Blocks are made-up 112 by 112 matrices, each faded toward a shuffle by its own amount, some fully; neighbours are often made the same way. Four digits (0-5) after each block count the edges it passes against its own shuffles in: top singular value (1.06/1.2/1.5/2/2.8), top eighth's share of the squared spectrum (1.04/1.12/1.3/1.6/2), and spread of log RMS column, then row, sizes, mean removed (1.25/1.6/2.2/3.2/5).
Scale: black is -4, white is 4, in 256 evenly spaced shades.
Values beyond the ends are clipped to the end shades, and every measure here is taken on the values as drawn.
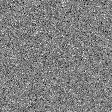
0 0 0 0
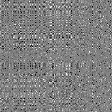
5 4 3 3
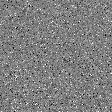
0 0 0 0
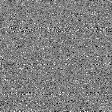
1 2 0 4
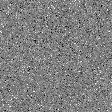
0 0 0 0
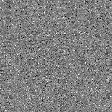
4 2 1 1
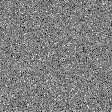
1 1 0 0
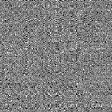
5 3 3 2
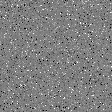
1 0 0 0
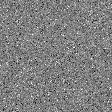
0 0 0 0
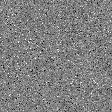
0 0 0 0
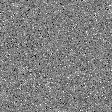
0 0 0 0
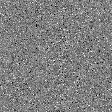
0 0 1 0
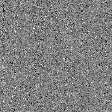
1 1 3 0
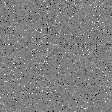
2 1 1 1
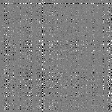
3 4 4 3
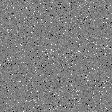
1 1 1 1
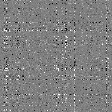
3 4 3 3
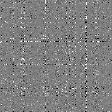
3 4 3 3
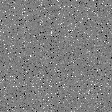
2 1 1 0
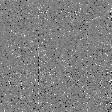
2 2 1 1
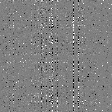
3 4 3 2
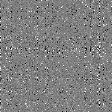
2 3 3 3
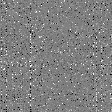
2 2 2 1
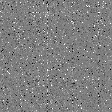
2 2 1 0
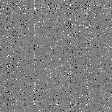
2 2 2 2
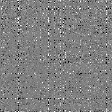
3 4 3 3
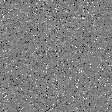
1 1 1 0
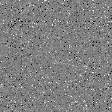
2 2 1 1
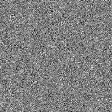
3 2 1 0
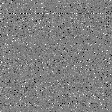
2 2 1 2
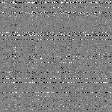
3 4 2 4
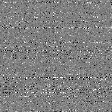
2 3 2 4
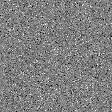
2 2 0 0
